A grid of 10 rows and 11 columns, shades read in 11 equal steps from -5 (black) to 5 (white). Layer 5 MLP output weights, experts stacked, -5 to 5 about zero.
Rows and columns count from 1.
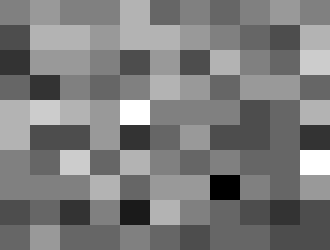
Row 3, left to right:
-3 1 1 0 -2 1 -2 2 0 -1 3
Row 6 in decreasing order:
2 1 1 -1 -1 -2 -2 -2 -2 -3 -3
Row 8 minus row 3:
3 -1 -1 2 1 0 3 -7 0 0 -2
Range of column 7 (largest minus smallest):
3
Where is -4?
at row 9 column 5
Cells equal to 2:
15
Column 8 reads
-1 0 2 -1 0 -2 0 -5 -1 -1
